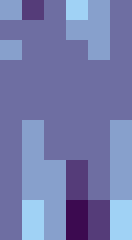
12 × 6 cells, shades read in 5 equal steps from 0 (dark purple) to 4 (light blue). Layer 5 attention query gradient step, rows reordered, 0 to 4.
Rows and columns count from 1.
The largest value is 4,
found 5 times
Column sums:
26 31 28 21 25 32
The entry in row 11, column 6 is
4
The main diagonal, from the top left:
3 2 2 2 2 2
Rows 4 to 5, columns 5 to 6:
2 2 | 2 2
